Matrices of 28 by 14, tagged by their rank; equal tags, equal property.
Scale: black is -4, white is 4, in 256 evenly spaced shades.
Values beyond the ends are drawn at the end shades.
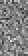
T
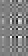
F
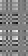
F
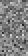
T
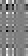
F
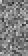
T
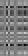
F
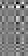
F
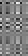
F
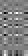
F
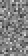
T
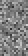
T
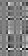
F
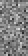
T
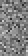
T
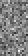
T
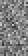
T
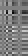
F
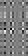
F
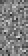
T
